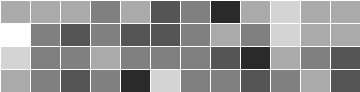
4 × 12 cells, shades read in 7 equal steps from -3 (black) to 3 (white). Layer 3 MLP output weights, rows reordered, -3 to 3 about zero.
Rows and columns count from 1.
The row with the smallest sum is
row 4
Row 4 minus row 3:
-1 0 -1 -1 -2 2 0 1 1 -1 1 0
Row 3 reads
2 0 0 1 0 0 0 -1 -2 1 0 -1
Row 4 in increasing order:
-2 -1 -1 -1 0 0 0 0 0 1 1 2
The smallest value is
-2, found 3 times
